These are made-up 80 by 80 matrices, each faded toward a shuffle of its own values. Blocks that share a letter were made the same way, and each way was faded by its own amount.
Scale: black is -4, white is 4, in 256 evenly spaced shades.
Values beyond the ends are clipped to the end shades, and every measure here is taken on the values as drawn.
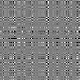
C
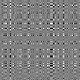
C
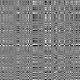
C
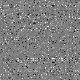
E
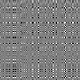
C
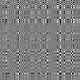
C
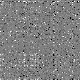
E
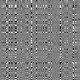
C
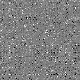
E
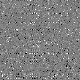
E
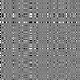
C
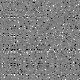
E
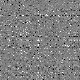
E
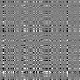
C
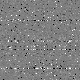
E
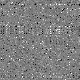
E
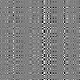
C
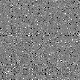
E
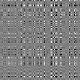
C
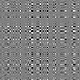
C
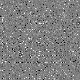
E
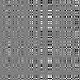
C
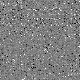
E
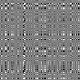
C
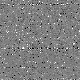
E
